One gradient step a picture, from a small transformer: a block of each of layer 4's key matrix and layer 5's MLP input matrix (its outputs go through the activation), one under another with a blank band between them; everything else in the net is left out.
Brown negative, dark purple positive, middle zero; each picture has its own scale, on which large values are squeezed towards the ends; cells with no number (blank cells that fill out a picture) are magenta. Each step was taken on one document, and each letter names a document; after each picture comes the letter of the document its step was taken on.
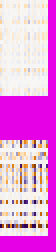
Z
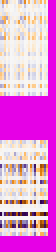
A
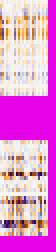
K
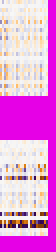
A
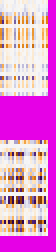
K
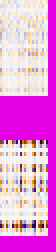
Z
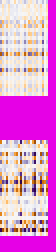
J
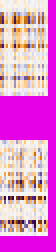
K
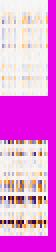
K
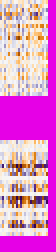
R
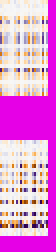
Z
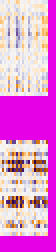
R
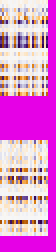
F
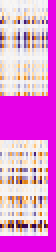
F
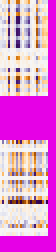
R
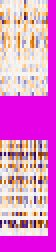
F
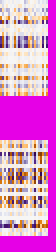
F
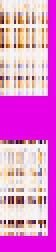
K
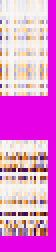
A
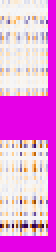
Z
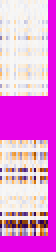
A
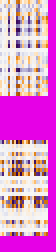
R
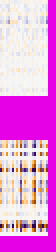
Z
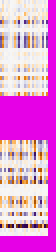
F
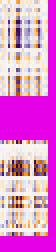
R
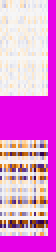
A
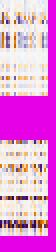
F
